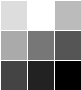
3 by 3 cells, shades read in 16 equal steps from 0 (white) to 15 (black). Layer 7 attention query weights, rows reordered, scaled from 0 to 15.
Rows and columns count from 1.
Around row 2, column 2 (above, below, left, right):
0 13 5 10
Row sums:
6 23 39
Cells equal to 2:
1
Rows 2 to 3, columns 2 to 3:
8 10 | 13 15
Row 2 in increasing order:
5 8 10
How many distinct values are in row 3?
3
